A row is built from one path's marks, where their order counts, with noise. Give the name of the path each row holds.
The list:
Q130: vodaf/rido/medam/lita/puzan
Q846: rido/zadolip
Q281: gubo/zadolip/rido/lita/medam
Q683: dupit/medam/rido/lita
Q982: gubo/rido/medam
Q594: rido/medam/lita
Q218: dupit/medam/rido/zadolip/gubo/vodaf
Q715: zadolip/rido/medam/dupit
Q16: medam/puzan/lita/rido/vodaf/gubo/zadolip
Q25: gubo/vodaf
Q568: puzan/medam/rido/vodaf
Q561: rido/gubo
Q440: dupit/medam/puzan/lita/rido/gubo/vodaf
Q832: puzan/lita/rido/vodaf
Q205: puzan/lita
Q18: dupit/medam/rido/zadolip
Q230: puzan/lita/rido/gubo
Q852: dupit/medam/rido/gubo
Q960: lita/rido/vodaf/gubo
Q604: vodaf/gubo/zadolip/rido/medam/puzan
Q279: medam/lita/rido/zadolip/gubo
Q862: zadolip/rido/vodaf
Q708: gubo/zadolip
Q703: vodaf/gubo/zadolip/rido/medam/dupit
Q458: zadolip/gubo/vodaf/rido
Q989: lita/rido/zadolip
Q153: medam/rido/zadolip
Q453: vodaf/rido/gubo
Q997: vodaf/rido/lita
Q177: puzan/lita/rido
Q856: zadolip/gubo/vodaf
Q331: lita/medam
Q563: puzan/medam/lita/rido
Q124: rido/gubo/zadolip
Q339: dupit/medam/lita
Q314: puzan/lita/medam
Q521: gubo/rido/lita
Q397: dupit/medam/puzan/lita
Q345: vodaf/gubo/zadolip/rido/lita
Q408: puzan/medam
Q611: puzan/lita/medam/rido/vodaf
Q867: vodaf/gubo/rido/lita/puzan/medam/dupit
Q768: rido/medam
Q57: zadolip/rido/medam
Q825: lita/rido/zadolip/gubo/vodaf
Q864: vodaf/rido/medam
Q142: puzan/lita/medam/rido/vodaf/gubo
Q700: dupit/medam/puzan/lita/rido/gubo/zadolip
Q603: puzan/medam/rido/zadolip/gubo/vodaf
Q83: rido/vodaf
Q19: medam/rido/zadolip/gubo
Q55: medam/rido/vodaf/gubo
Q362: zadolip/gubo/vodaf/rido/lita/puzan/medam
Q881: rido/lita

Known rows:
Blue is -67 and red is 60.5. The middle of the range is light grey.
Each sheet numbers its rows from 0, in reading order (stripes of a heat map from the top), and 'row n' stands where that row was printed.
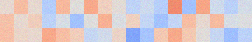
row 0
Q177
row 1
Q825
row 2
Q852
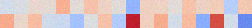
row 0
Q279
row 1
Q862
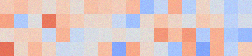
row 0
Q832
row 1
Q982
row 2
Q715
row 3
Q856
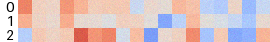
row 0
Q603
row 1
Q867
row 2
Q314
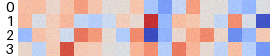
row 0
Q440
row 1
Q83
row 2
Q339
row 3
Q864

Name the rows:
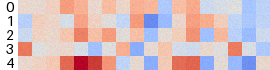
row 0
Q130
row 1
Q683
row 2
Q563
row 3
Q124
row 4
Q408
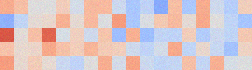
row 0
Q230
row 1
Q594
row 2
Q25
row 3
Q142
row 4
Q345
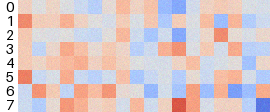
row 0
Q960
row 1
Q703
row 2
Q521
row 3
Q19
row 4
Q16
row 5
Q561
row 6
Q205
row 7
Q768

